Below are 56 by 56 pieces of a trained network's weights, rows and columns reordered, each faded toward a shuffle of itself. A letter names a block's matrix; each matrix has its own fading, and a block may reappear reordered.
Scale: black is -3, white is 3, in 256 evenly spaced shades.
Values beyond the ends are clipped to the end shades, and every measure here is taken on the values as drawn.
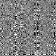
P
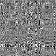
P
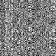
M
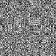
M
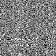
M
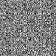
M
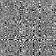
P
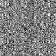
M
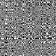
P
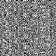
M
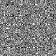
M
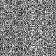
M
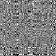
P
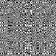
P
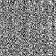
M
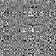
P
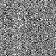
M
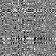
P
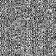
M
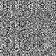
M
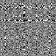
P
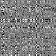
P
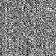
M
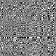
P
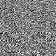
M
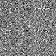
M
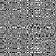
P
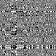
P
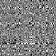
P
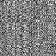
M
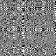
P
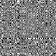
P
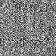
M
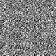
M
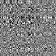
P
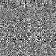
M
